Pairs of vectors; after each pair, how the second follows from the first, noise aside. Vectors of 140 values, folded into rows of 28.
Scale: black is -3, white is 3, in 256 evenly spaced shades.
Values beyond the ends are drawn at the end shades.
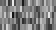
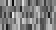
negated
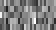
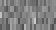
shrunk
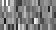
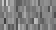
shrunk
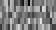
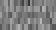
shrunk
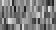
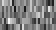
copied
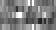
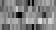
negated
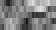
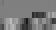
partly zeroed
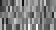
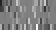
partly zeroed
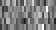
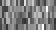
copied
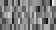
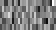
copied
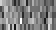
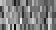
copied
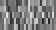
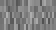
shrunk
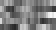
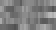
shrunk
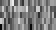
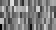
copied
